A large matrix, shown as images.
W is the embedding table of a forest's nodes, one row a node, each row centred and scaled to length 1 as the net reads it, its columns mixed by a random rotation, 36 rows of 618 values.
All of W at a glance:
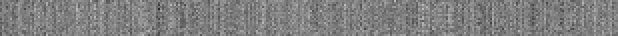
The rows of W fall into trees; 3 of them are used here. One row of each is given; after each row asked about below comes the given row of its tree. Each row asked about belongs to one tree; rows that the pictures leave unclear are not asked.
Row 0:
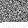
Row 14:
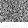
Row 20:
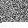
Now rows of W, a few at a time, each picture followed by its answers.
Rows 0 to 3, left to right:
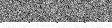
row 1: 14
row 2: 14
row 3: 20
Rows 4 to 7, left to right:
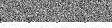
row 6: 0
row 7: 20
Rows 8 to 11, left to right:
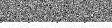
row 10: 14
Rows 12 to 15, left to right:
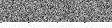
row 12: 0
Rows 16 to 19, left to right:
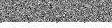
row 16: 0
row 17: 20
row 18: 20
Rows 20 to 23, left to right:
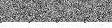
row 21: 14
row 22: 20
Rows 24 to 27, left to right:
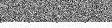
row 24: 20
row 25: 0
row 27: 14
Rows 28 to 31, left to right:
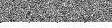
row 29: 14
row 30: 0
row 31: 20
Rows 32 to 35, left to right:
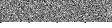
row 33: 20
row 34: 20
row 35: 14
